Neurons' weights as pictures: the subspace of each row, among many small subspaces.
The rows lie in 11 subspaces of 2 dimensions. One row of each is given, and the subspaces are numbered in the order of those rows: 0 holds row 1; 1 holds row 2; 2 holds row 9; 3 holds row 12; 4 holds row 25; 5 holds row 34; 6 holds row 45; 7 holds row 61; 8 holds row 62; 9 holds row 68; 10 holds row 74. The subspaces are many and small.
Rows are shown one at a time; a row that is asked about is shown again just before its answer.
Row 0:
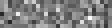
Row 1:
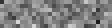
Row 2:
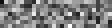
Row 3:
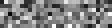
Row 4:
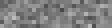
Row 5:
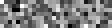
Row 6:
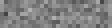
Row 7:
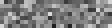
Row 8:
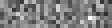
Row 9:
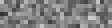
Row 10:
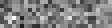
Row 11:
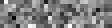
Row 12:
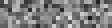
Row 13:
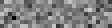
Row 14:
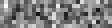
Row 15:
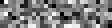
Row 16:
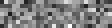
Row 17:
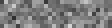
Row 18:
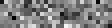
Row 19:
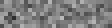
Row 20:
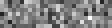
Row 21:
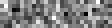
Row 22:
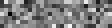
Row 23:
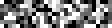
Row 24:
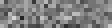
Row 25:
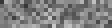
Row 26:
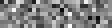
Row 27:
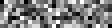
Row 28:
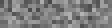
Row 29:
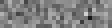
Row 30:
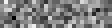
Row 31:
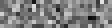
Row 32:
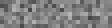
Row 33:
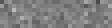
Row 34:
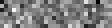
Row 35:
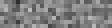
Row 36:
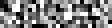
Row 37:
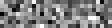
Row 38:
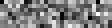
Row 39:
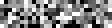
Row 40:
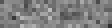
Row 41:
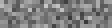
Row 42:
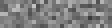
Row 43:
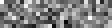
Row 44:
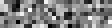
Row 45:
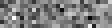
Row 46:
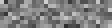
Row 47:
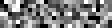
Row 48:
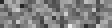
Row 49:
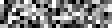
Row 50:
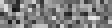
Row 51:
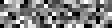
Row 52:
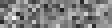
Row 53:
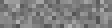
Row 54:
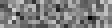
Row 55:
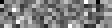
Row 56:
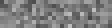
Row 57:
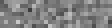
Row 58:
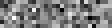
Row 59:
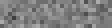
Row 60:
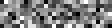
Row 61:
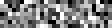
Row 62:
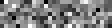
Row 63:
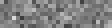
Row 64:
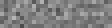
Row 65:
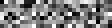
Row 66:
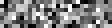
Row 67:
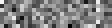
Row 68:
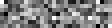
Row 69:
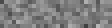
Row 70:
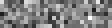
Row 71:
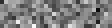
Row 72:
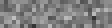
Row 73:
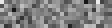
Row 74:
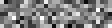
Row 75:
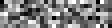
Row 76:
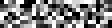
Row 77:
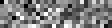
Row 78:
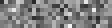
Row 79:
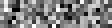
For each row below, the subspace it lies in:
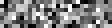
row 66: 5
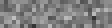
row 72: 8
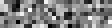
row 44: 8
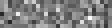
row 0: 4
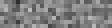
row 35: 8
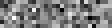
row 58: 6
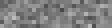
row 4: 6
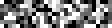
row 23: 0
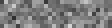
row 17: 8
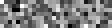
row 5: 0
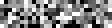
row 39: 2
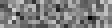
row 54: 7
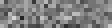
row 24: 2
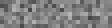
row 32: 1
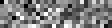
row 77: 4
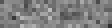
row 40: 7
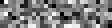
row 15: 2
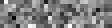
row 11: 8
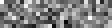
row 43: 4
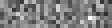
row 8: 7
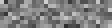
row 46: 2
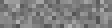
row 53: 10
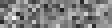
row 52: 6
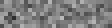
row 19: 1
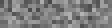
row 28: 3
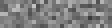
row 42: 9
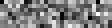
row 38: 7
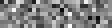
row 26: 6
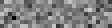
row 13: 3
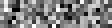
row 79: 0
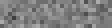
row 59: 6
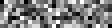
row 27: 9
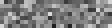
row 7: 3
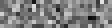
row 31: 2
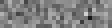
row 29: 4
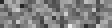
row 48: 0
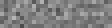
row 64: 9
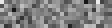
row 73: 5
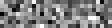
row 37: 2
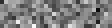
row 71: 0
